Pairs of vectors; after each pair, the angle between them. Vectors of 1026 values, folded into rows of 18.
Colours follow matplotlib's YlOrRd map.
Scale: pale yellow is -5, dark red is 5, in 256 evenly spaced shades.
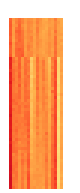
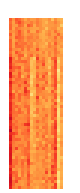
nearly parallel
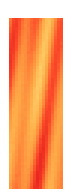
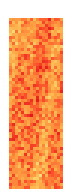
partly opposed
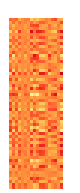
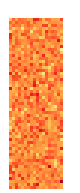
partly opposed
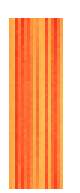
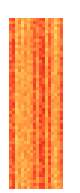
nearly opposite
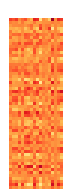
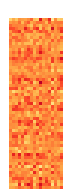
nearly opposite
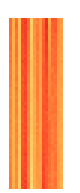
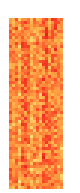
partly aligned
